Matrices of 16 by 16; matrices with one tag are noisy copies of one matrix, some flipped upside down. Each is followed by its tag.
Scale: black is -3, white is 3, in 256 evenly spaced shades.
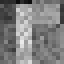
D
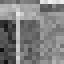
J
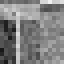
J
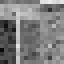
J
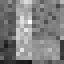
D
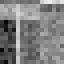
J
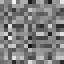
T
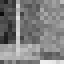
J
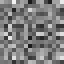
T
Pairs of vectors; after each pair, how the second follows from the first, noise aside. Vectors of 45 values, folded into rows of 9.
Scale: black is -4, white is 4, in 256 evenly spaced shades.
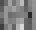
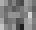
negated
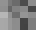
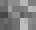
negated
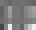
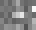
wrapped around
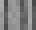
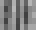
wrapped around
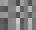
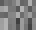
negated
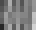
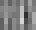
wrapped around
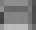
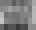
negated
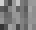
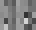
wrapped around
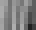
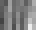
negated
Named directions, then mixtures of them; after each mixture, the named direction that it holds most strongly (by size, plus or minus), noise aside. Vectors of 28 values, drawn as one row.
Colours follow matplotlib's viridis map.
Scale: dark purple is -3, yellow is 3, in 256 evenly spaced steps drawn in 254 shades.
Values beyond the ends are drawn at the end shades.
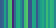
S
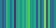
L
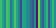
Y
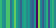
Y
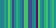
S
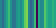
S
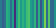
L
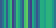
S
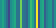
Y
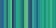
S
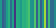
L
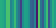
Y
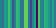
S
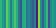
Y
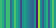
Y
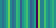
Y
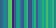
S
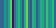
S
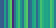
S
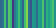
S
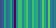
Y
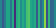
L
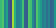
S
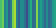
S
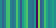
Y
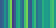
S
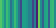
Y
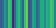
S
